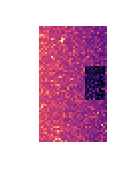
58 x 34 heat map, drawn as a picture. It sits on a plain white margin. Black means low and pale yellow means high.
No regular stripes run through it. An odd patch, lower than its surroundings, sits in the middle right. The ninth with the lowest average is the middle right. There is an overall slope up to the left.
